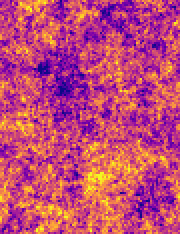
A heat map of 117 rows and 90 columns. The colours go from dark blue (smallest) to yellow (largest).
The ninth with the highest average is the bottom middle. No row or column stands out. Overall the values sit about 50% of the way up the scale. The halves do not mirror each other. The field is mottled with small blotches.
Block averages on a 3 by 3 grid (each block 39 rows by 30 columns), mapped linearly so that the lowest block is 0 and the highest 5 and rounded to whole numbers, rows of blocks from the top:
1 0 0 / 2 0 1 / 3 5 2
